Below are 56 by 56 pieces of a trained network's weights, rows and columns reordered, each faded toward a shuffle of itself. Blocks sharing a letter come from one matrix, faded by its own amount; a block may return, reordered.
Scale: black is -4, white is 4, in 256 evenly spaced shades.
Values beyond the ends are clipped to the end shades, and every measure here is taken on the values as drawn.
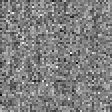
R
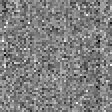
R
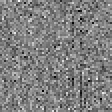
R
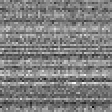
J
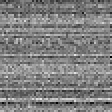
J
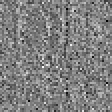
R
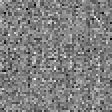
R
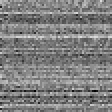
J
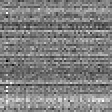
J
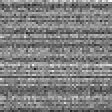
J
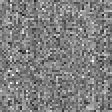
R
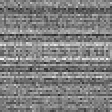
J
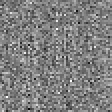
R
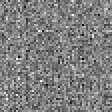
R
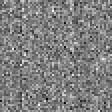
R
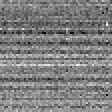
J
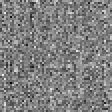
R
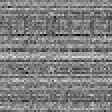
J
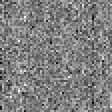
R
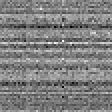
J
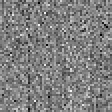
R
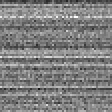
J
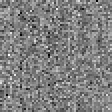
R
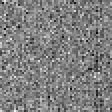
R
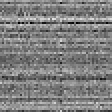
J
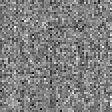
R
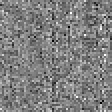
R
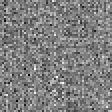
R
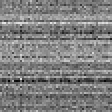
J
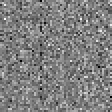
R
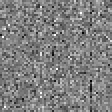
R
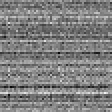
J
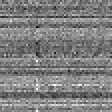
J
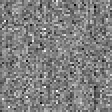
R
